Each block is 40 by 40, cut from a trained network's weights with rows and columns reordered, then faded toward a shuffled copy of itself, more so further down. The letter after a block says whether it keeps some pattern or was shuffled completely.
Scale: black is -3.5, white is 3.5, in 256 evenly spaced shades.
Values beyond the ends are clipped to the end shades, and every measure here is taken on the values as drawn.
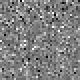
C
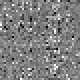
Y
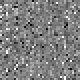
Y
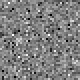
C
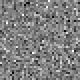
C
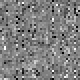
Y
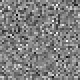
Y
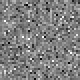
C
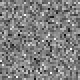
C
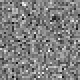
Y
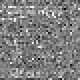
Y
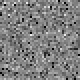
C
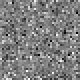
Y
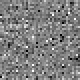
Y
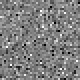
C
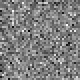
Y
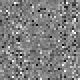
Y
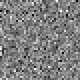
Y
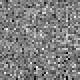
Y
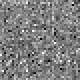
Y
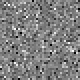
C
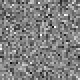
Y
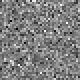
C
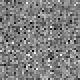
Y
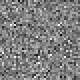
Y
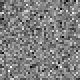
C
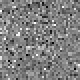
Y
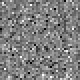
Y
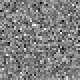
C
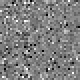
Y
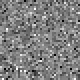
C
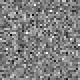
C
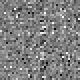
Y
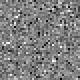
C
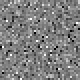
C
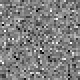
C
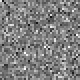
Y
